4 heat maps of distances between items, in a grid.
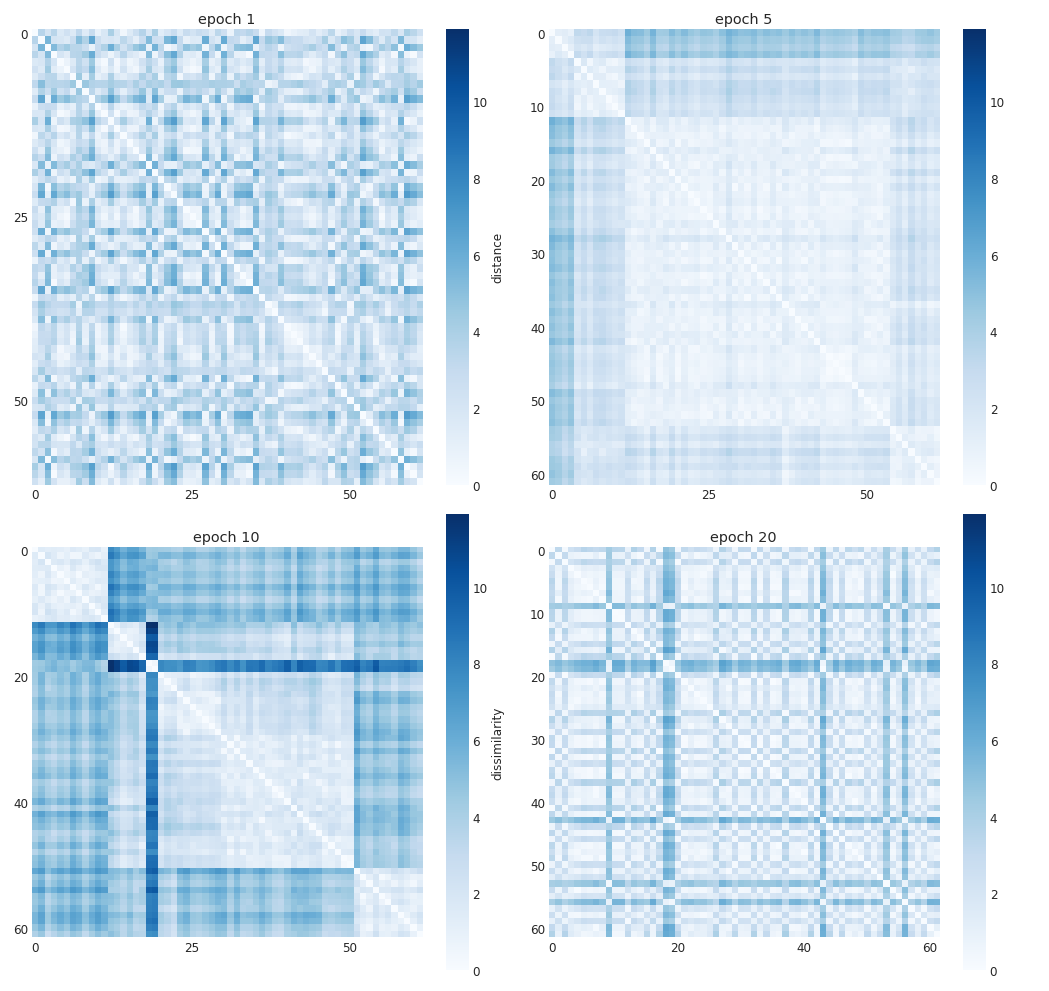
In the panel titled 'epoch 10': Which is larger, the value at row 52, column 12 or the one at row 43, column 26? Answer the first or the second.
the first
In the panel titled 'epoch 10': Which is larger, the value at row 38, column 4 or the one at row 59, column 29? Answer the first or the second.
the second
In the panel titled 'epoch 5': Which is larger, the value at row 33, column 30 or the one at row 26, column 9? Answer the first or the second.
the second
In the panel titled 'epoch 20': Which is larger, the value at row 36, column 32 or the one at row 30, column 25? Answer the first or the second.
the first
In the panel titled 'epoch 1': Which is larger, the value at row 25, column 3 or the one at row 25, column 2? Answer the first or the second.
the second
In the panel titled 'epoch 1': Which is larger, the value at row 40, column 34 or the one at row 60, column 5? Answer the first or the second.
the first
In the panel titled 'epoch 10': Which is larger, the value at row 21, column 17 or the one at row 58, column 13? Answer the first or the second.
the second
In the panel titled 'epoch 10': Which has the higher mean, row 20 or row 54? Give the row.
54
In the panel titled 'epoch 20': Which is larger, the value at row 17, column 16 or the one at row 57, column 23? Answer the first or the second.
the first
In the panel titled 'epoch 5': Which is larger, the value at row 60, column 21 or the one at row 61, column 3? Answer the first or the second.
the second
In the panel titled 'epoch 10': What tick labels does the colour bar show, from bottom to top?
0, 2, 4, 6, 8, 10
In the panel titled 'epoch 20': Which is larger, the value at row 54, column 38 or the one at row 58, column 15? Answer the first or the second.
the second
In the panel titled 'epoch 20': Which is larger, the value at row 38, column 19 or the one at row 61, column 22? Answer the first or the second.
the first
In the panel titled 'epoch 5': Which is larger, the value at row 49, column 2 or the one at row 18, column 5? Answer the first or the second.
the first
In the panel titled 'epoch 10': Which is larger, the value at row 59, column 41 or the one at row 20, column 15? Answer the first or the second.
the first
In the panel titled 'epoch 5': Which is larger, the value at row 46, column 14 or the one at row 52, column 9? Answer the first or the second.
the second
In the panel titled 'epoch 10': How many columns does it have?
62
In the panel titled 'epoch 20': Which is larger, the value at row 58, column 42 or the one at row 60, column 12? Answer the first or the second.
the second
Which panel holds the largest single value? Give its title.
epoch 10
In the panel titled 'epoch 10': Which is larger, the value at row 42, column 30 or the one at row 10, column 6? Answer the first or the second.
the first
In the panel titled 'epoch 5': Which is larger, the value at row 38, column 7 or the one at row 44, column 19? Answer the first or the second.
the first
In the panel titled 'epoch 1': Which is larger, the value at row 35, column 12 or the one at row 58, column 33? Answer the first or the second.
the first
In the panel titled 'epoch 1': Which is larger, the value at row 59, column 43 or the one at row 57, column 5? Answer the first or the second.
the first
